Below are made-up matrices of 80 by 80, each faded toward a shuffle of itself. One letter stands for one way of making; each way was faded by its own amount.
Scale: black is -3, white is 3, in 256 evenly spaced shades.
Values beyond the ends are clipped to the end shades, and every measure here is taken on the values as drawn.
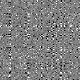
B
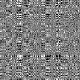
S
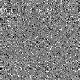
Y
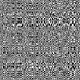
S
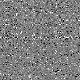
Y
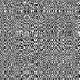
S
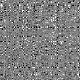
B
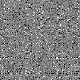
Y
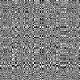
S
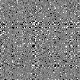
B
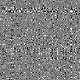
B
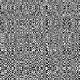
S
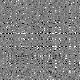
B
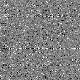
Y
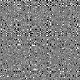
B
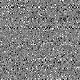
Y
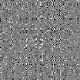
B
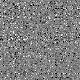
Y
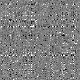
B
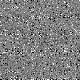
Y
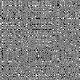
B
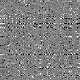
B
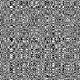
S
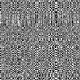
S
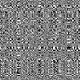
S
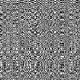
S
